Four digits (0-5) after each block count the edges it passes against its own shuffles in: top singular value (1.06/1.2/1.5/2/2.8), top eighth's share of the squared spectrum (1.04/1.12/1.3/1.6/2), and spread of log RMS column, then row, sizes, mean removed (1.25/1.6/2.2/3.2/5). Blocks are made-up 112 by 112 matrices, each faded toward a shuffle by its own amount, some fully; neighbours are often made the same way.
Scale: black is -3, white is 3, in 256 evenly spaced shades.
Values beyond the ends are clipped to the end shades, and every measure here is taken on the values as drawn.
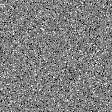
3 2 1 0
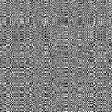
5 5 4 4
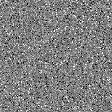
4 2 1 1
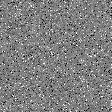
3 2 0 0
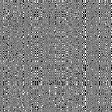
5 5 4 3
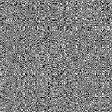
5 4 3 3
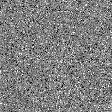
3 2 0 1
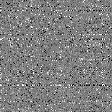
4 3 2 2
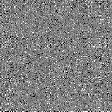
4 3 2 2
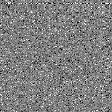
4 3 1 2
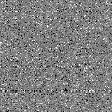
4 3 1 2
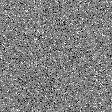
2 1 0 0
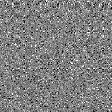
4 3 2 2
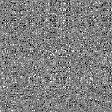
4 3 2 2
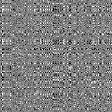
5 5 4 4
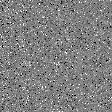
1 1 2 1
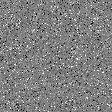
1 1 1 1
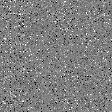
1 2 2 2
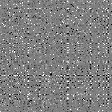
5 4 2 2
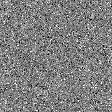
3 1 0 0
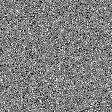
2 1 0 0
